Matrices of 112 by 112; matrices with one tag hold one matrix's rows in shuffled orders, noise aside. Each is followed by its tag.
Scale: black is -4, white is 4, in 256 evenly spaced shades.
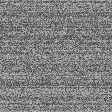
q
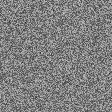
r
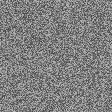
r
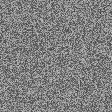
r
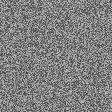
r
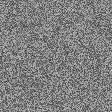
r
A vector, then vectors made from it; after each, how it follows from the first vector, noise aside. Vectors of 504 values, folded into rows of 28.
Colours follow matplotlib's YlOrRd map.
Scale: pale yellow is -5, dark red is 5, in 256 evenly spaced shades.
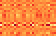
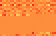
partly zeroed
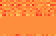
partly zeroed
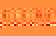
partly zeroed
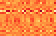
reversed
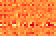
sign-scrambled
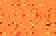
partly zeroed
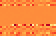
partly zeroed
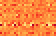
sign-scrambled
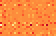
partly zeroed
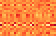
negated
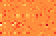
partly zeroed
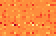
partly zeroed
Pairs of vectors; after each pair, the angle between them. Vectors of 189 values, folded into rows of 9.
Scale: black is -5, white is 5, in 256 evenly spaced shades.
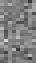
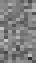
nearly parallel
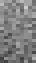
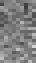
partly opposed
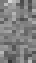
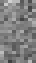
nearly parallel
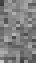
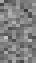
orthogonal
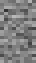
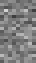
nearly opposite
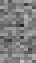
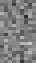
partly opposed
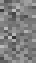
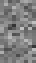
orthogonal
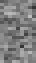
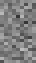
orthogonal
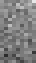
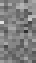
partly aligned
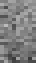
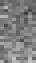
nearly opposite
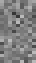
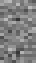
orthogonal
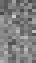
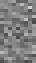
orthogonal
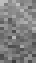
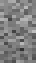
partly aligned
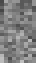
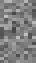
orthogonal
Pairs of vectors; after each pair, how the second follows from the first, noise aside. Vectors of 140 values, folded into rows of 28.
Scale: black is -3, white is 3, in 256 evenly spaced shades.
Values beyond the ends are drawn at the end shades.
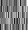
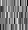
sign-scrambled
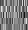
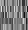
sign-scrambled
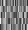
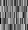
sign-scrambled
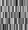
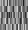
wrapped around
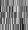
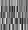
sign-scrambled
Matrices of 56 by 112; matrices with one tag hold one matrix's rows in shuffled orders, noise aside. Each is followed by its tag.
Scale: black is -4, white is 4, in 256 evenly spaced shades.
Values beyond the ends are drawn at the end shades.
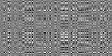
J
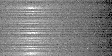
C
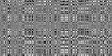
J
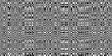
J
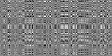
J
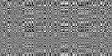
J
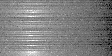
C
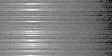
C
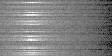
C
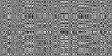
J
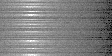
C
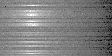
C
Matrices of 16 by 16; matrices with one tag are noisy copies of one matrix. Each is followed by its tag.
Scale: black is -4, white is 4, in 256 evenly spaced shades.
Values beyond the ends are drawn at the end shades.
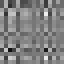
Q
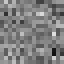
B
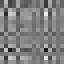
Q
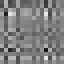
Q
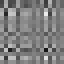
Q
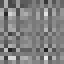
Q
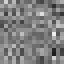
B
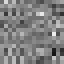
B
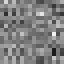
B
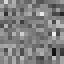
B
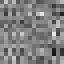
B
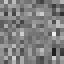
B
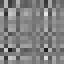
Q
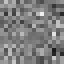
B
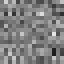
B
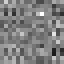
B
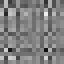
Q
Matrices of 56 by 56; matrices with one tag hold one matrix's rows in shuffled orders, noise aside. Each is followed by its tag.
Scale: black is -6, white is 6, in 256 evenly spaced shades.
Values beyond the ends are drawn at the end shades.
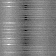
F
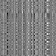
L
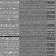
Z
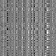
L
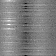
F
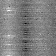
F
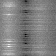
F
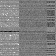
Z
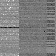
Z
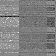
Z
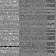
Z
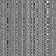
L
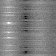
F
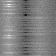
F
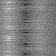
F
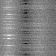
F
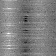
F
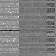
Z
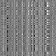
L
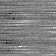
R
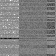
Z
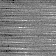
R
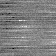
R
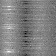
F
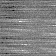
R
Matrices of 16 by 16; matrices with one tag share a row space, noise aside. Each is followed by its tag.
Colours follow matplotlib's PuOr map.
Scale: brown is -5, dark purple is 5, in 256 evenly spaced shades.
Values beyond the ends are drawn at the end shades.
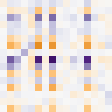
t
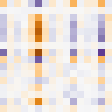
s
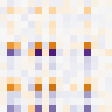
t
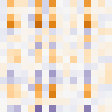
t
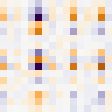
s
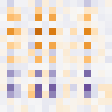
t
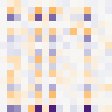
t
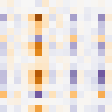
s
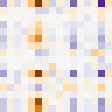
s
